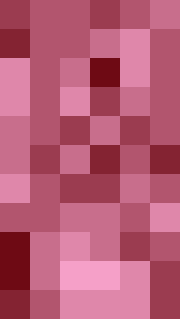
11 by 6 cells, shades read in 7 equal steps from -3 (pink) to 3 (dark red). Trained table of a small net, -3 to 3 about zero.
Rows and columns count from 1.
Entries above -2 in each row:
6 5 4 4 6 6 5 5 5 3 3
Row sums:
1 -1 -2 -4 0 3 -1 -4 0 -5 -3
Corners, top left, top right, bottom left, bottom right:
1 -1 2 1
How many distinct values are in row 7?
4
